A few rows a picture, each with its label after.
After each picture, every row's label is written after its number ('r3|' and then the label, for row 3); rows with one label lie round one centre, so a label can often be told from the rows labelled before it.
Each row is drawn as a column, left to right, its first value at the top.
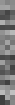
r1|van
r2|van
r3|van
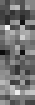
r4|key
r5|key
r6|van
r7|van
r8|key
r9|van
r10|van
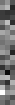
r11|van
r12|van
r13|key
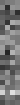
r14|van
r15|key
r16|van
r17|van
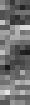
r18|van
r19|van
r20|key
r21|key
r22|key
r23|key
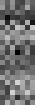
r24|van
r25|key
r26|van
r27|key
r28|key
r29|van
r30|key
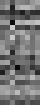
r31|van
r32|van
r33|key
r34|van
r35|van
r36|van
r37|van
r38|van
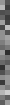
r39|van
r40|key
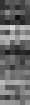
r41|key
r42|key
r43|key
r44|key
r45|key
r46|key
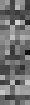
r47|van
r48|van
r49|key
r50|van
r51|van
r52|key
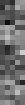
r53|key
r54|key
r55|key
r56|van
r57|van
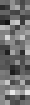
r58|key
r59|key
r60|van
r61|van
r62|key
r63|van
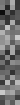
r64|van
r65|key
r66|van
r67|key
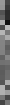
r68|van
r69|key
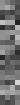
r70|van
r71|van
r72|van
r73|key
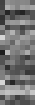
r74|key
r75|van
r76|van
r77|van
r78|van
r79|van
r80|van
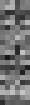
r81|van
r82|van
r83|van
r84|key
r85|van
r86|van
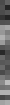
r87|key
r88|key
